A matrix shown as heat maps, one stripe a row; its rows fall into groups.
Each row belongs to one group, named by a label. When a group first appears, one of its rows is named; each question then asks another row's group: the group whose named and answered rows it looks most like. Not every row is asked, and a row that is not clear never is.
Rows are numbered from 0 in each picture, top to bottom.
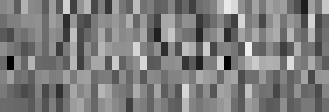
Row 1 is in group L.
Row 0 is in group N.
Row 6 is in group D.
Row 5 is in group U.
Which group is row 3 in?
D
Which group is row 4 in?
L
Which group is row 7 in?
D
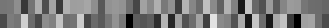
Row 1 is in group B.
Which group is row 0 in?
D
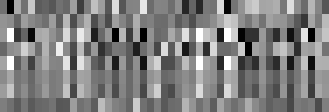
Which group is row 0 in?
L
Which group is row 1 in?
N
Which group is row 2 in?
U
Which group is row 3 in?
B
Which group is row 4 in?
U
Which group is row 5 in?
U
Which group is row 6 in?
U
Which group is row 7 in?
D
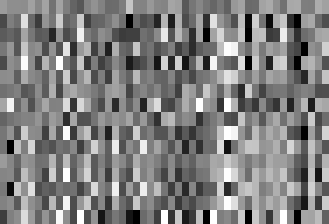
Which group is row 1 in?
B
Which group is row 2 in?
B
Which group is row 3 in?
N
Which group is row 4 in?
B
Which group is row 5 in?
N
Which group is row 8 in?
L
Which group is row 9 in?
N
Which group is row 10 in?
L
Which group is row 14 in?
N
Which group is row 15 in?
B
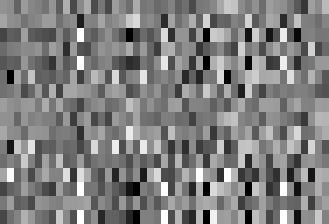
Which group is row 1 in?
D
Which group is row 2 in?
B
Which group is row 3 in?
L
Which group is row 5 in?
L
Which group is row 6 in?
D
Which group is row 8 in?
N
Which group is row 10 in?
L
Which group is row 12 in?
U
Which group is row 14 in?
U
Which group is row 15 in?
B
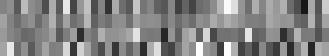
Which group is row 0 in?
N
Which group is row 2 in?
D
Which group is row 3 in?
U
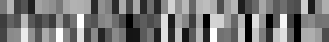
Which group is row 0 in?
U
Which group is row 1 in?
B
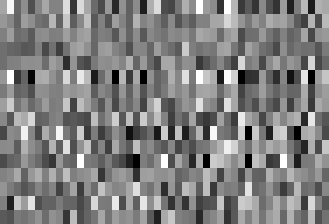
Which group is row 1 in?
N
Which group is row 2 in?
U
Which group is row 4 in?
L
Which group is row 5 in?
U
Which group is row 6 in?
U
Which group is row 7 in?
U
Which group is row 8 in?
L
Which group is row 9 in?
B
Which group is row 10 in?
N
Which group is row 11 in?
B
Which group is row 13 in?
D
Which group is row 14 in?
L
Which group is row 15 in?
L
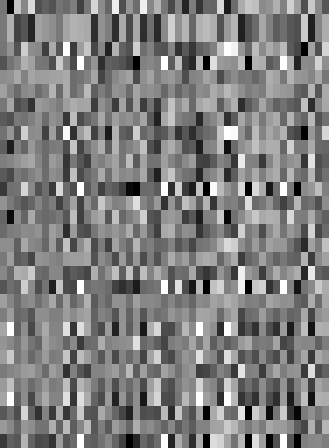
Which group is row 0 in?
L
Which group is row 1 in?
U
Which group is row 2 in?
U
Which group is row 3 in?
N
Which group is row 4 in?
B
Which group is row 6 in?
N
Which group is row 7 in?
U
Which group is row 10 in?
L
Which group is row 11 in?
L
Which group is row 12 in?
L
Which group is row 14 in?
D
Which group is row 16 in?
L
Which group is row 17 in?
N
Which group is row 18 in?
U
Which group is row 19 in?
L
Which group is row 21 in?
N
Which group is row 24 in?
D
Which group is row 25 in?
U
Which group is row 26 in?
L
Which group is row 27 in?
U
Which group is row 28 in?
U
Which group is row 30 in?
N
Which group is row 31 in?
B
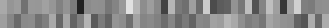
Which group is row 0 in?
D
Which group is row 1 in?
N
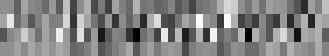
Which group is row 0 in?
N
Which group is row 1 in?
U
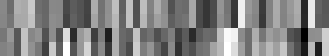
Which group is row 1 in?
L
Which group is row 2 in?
N
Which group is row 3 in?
N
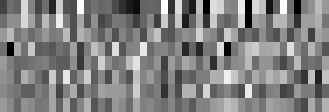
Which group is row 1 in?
B
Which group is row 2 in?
U
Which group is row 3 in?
L
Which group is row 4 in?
D
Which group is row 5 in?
N
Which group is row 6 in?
D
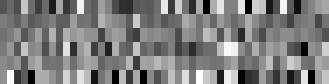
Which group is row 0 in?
B
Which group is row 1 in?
D
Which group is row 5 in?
U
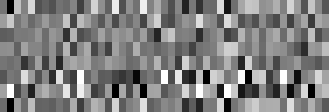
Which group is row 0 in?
L
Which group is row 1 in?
U
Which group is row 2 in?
L
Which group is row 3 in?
N
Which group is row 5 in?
B
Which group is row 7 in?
L
